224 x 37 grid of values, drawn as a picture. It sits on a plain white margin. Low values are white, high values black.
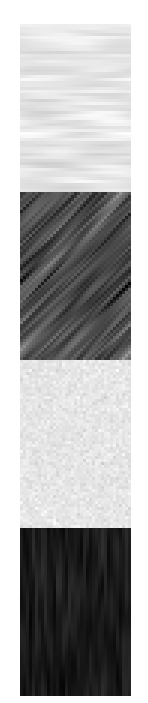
The table splits into 4 rows of 1 panel. Panel 1,1: very low, streaked across, faint in contrast. Panel 2,1: high, slanting up to the right. Panel 3,1: very low, fine-grained, faint in contrast. Panel 4,1: very high, streaked downward, faint in contrast.
